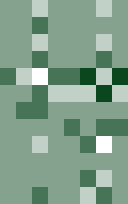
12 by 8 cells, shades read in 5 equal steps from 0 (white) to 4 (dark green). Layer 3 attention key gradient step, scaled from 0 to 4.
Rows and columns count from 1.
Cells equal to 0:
2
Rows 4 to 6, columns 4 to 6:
2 2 2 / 3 3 4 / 1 1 1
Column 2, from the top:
2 2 2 2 1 2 3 2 2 2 2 2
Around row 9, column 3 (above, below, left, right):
2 2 2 2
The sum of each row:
14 17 14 18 19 15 18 19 14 16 16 17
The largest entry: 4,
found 3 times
